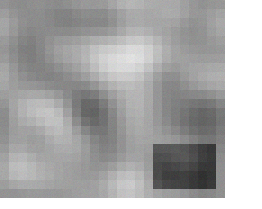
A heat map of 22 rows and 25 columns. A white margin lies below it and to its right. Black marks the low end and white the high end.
The ninth with the lowest average is the bottom right. The texture is blotchy. In the bottom right lies a patch that is lower than the rest. The bottom right is the roughest part. Neither half mirrors the other.
